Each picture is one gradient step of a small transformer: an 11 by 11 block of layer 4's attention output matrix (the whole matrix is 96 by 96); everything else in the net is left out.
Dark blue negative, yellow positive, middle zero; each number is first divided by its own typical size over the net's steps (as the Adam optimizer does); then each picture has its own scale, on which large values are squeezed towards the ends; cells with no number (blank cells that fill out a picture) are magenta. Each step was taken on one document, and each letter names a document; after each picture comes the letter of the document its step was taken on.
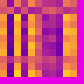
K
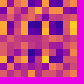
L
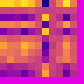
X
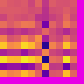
X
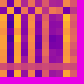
K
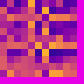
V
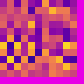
K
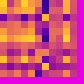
X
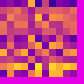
V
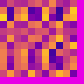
L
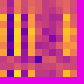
K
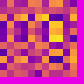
L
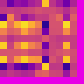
X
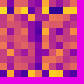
L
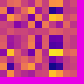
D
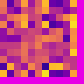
L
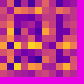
K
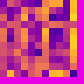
L
